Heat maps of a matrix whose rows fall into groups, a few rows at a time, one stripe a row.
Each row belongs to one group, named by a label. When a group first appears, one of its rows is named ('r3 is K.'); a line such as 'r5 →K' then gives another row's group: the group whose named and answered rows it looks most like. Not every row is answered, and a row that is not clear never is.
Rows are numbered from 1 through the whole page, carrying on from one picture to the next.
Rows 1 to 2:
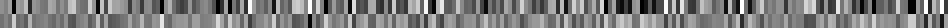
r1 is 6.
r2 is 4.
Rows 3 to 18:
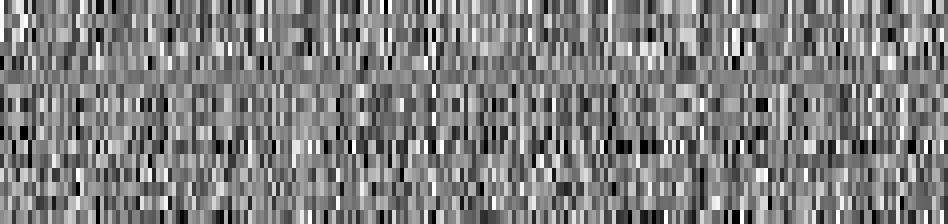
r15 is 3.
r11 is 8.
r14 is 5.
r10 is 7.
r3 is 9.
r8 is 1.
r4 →3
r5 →9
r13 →6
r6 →4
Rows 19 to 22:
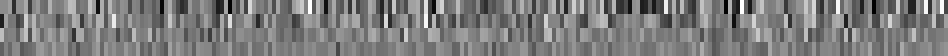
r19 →6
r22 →7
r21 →3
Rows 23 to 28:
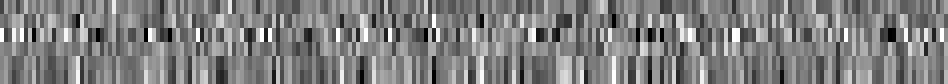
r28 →1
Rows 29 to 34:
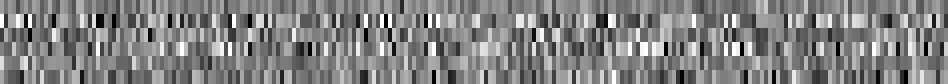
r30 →9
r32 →4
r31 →5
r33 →3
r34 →1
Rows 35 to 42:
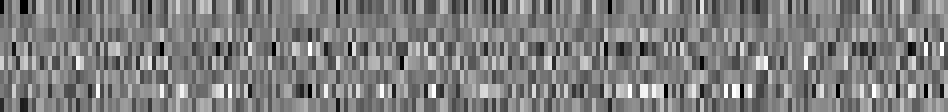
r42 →7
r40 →7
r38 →6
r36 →7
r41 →4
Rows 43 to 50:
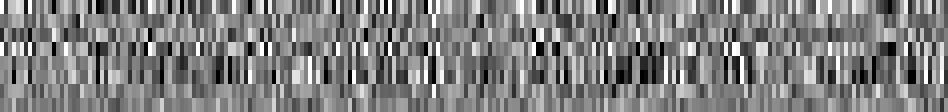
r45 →5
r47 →6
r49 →8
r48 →6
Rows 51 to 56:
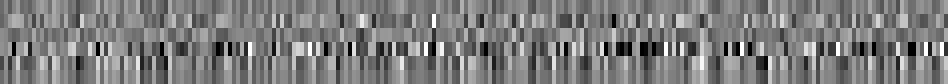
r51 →7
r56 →7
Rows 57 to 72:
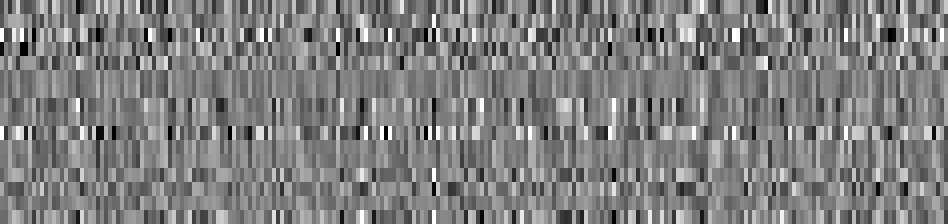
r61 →3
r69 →8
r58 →8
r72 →8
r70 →1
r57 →7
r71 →3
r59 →9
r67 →3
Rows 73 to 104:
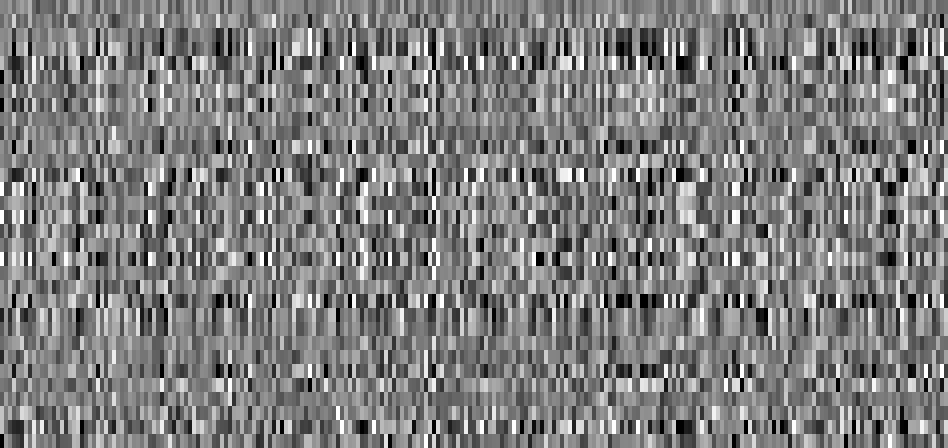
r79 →4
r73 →3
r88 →9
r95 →7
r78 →5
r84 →4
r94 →6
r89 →7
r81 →4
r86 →9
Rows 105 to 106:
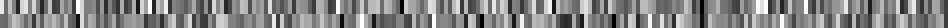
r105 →3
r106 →8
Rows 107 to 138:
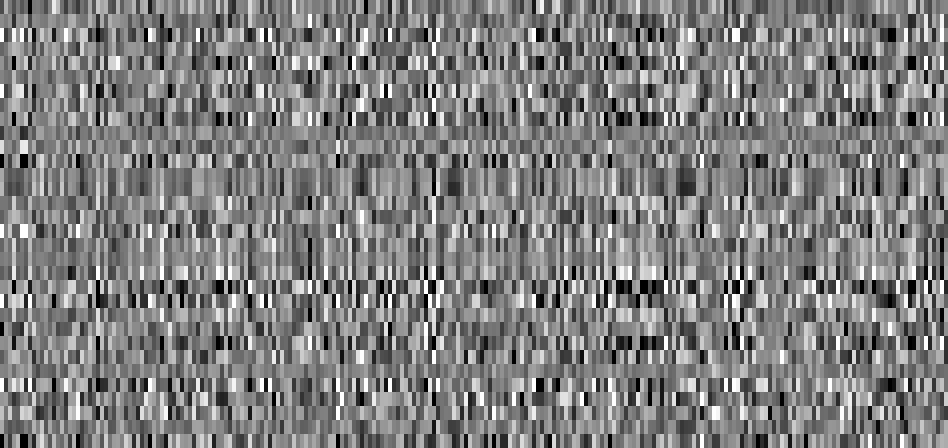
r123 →3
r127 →6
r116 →7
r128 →9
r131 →6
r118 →7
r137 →1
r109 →9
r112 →4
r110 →8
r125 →4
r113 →9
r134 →9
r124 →4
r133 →3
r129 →4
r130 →5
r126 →4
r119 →1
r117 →3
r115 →6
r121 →4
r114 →8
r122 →8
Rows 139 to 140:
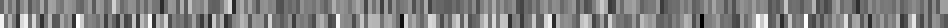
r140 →3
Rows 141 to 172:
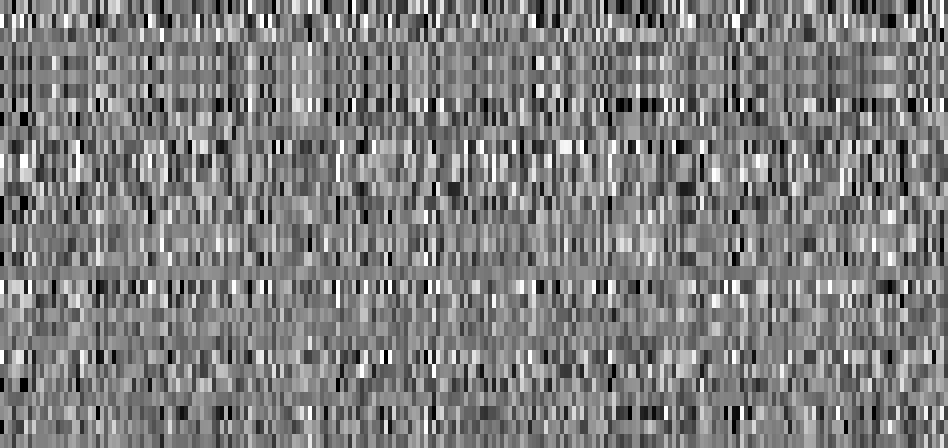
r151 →1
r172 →6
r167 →8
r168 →7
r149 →7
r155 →7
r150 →5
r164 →3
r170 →6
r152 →3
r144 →6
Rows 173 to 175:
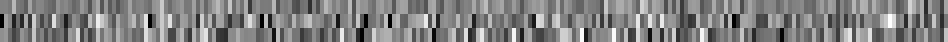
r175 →1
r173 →4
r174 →5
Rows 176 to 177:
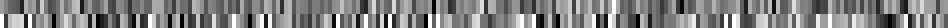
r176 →1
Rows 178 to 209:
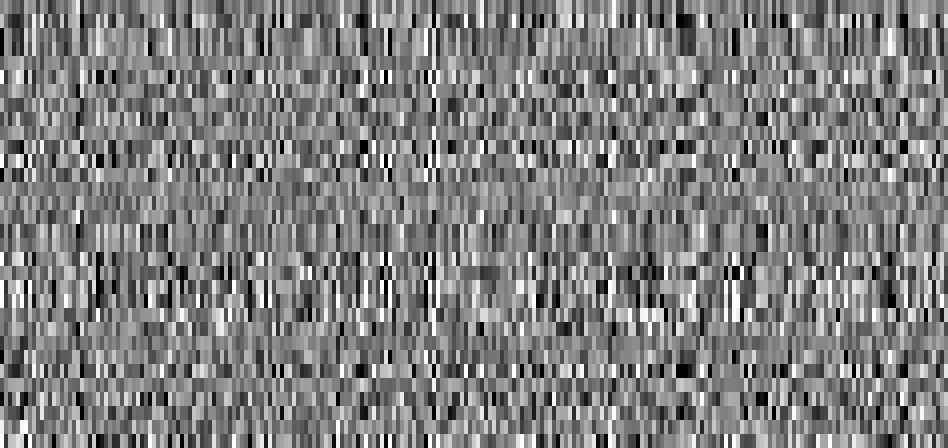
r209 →9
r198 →9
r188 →1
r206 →7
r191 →4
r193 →1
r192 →3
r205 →8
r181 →5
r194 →7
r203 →5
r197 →6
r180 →5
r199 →9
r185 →1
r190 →5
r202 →7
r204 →1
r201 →8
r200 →4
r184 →8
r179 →1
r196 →9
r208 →3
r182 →8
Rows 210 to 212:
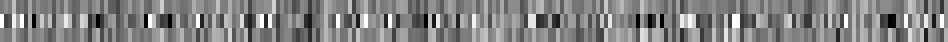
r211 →9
